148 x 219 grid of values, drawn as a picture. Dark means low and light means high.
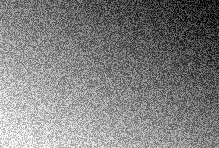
The ninth with the highest average is the bottom left. Overall the values sit about 50% of the way up the scale. The field climbs toward the bottom left. There are no regular stripes. Neither half mirrors the other.
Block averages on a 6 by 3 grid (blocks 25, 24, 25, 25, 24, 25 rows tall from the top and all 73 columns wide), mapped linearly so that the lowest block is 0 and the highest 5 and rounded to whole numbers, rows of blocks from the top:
210 / 321 / 321 / 432 / 432 / 543
